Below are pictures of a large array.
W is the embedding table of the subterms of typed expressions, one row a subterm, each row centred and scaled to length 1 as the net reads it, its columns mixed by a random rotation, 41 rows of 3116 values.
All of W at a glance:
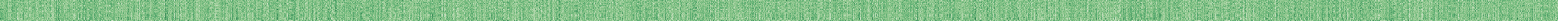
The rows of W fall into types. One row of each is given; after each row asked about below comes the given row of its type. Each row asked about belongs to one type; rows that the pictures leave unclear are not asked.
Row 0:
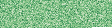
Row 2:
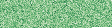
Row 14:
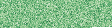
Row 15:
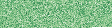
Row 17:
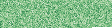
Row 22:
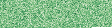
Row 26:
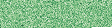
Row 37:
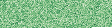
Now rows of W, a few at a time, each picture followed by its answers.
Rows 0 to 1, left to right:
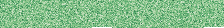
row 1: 22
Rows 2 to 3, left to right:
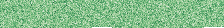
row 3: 14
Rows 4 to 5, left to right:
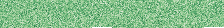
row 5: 15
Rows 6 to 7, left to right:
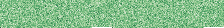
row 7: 26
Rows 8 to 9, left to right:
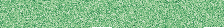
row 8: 0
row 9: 2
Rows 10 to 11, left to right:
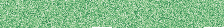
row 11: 22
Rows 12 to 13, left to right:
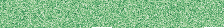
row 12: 22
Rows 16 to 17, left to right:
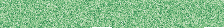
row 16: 14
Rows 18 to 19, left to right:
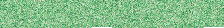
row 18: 2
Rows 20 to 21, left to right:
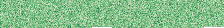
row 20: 14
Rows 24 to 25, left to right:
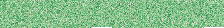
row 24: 37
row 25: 17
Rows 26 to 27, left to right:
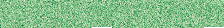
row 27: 17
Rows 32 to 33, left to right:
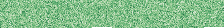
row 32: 17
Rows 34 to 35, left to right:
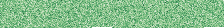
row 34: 22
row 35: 2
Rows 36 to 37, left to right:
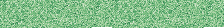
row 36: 37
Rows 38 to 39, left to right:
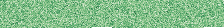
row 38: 37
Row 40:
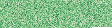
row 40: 17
